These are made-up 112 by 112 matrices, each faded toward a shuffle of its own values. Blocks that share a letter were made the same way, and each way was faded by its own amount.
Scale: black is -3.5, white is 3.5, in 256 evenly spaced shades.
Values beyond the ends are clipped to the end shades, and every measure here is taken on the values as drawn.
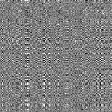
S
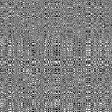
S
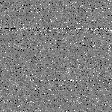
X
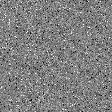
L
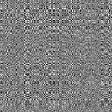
S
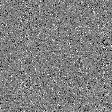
L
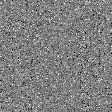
L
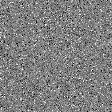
L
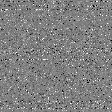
X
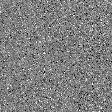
L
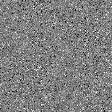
L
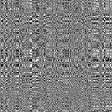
S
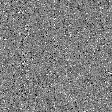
L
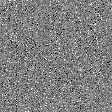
L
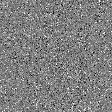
L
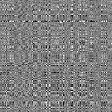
S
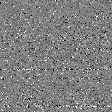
X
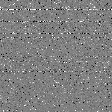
X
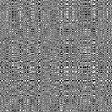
S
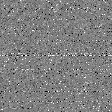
X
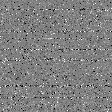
X
